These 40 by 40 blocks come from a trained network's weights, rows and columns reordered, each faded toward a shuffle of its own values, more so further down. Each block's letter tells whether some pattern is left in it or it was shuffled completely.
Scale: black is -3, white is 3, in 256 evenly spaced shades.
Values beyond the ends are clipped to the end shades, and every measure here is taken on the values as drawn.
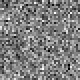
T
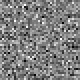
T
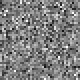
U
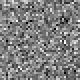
T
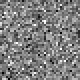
T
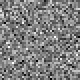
U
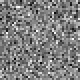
T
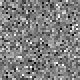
U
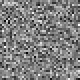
T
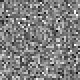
U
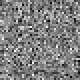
T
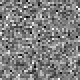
T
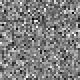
U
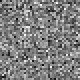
T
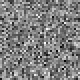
T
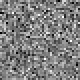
T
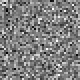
U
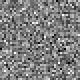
U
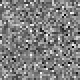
T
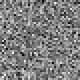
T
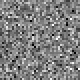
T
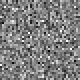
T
